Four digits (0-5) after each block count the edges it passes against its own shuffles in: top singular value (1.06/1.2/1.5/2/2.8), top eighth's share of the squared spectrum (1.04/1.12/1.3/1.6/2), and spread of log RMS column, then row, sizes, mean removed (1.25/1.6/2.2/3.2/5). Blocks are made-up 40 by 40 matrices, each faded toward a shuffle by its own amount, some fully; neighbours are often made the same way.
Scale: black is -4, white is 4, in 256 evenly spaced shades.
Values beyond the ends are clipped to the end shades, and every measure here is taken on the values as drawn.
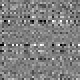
4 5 1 3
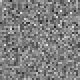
1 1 0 0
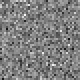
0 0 0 0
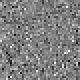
0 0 0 0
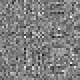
3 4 2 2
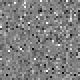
2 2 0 0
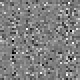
2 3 2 1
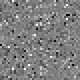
1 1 1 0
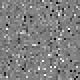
1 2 1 0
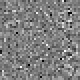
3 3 1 1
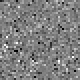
0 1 0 0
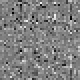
2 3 2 1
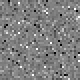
0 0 0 0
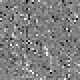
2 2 1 0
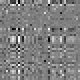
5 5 3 3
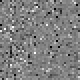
0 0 1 0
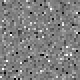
1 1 0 0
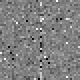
2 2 0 0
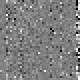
3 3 2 0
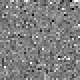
0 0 0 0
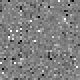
1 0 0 0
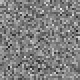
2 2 0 0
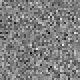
1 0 0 0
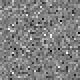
0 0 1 0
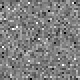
0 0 0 0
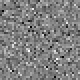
0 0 0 0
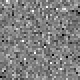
0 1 0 0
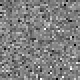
0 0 0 0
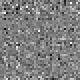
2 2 2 3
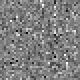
1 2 2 0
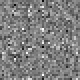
2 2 2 1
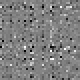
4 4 2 2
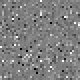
2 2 1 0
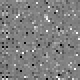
2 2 1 1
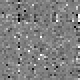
3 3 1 0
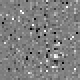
2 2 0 0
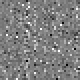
1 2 1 0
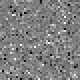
1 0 1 0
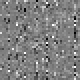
2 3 3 0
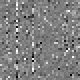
2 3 2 0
